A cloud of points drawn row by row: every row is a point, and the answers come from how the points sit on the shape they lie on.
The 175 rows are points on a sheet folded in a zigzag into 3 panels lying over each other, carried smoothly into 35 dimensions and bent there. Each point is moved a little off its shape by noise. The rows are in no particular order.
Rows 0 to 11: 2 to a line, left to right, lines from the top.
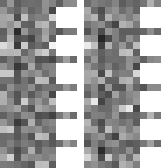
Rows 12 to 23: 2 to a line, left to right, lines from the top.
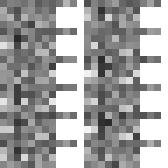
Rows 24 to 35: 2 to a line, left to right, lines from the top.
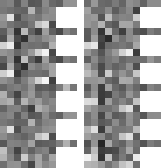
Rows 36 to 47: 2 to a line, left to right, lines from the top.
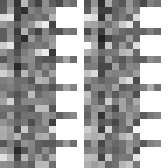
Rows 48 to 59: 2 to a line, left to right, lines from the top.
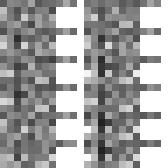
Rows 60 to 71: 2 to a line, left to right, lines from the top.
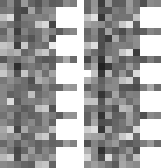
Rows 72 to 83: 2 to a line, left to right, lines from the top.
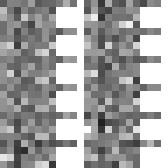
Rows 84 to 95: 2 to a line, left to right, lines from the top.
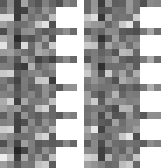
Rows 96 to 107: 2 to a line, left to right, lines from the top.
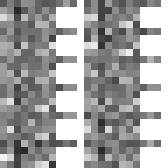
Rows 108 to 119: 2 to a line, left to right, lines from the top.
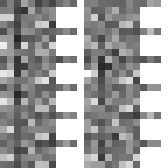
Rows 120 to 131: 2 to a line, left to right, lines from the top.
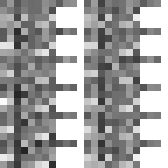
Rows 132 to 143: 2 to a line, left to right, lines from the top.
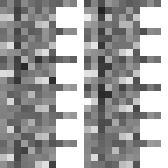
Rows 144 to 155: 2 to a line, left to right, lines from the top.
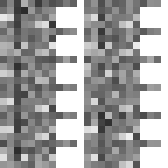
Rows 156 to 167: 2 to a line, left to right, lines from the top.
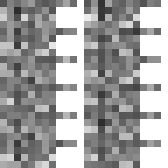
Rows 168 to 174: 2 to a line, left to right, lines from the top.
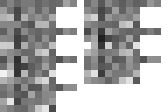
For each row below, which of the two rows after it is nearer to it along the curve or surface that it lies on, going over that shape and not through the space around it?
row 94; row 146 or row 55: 55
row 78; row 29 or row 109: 109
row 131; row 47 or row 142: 47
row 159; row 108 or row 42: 108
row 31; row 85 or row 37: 37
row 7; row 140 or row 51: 140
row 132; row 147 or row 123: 123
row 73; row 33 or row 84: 33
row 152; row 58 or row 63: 63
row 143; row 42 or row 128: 128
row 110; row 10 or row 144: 144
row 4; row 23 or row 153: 23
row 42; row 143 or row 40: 40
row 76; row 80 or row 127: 127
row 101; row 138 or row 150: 150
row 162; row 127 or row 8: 8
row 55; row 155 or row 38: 38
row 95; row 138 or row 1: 1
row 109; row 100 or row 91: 100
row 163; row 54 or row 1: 54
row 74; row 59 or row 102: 102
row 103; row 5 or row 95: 5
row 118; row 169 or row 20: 20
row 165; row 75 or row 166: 75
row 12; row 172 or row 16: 172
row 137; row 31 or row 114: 31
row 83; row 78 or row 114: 114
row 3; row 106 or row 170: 106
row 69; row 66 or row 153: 153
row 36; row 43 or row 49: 49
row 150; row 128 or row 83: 128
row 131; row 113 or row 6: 6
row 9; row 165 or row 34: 34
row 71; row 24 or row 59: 59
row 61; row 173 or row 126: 173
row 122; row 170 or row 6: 170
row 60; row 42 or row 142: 142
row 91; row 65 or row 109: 65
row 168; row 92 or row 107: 92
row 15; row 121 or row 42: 121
